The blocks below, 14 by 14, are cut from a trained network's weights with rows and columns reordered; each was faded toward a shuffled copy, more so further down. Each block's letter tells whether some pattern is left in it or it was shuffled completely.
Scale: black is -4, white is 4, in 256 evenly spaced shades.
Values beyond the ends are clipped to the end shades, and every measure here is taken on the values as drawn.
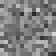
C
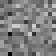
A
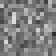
C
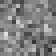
C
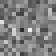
C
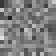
A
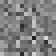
A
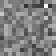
A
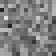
C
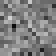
C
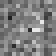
A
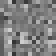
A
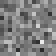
C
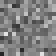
C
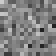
C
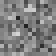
C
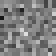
C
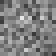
C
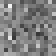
A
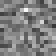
C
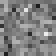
C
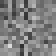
A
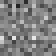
A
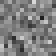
C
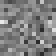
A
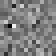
A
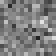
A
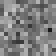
C
